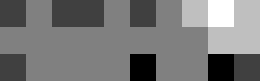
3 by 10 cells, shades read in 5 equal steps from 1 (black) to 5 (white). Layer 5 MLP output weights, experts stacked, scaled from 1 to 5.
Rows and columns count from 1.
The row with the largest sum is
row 2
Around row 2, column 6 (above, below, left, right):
2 1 3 3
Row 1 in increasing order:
2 2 2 2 3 3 3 4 4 5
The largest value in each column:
3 3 3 3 3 3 3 4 5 4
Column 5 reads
3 3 3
